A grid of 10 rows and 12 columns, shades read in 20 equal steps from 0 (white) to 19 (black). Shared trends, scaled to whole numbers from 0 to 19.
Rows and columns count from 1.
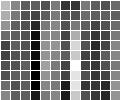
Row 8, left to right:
13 12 12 19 8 10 14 2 13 15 14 9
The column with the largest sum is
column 4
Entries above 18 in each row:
0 0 0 0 0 0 1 1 1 0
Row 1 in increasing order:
5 9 10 10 11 12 12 12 13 13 15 15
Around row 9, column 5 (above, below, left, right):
8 10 19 10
